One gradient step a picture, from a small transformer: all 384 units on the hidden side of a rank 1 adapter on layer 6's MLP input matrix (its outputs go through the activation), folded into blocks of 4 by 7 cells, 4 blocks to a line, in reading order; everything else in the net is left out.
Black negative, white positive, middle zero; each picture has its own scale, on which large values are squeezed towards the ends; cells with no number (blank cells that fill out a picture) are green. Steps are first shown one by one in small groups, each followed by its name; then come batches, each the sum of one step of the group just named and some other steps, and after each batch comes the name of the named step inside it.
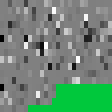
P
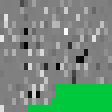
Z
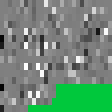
P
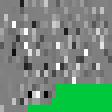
Z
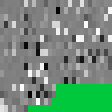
Z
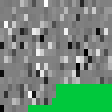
Z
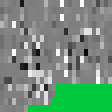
Z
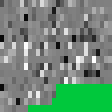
P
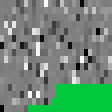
Z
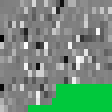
P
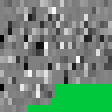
P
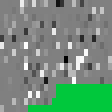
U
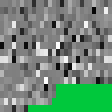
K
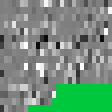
U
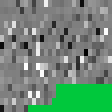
K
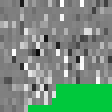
K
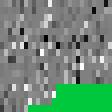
K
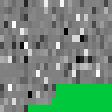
K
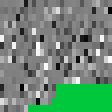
K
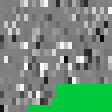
U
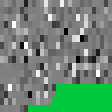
K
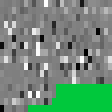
K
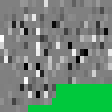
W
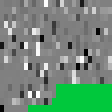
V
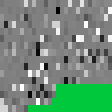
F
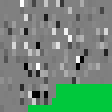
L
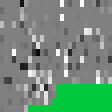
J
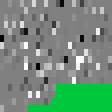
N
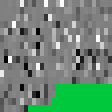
L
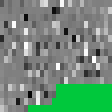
F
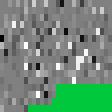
N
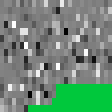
F
